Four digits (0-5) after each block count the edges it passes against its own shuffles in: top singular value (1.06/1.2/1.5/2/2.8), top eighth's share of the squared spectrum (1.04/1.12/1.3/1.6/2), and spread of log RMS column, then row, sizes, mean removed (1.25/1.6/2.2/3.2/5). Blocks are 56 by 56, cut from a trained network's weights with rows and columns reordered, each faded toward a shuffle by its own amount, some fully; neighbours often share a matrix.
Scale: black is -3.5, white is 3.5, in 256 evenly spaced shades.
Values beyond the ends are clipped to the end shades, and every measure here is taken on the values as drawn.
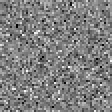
0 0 0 0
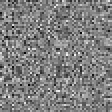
3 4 2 2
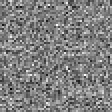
3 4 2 1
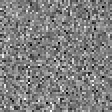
2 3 2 1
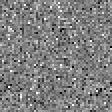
0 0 0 0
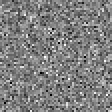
1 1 0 0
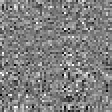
3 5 3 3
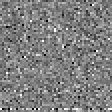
2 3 0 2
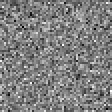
1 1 0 0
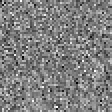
2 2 0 0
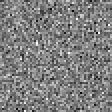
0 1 0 0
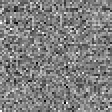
2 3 0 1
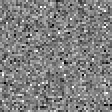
2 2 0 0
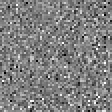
2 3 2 1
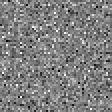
1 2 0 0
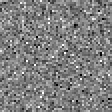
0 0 0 0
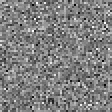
0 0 0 0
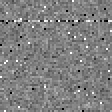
3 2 0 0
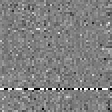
4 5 0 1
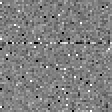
2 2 0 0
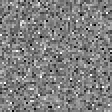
0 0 0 0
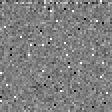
1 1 0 1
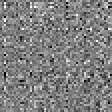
3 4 3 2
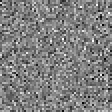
2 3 1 0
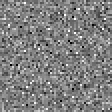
1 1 0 0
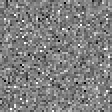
0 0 0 0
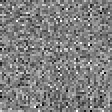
3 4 2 2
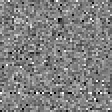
2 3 0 2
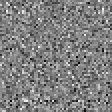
3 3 1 1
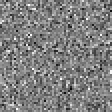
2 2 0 1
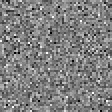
3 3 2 1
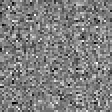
2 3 2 1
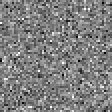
2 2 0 0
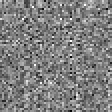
4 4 2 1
